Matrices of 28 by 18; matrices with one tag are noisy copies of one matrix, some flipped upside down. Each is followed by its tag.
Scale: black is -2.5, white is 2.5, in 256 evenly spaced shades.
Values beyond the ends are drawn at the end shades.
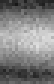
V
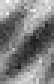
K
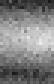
V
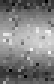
V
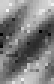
K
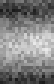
V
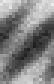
K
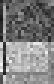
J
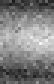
V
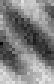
K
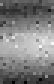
V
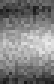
V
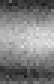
V
